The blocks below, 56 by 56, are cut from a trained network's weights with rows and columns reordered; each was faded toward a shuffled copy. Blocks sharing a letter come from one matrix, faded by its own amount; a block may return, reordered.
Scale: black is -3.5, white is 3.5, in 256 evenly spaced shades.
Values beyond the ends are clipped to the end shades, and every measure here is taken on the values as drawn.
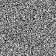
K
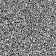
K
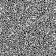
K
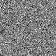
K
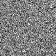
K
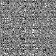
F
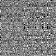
F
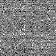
F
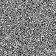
K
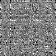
F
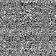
F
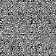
F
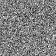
K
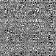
F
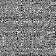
F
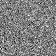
K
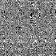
F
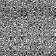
F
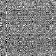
F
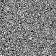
K
